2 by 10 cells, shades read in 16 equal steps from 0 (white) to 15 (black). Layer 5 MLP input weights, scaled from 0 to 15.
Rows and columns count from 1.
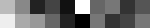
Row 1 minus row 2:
3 2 7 2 1 -15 1 -4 1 2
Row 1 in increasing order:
0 4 7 8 9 10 11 12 13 14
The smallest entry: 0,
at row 1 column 6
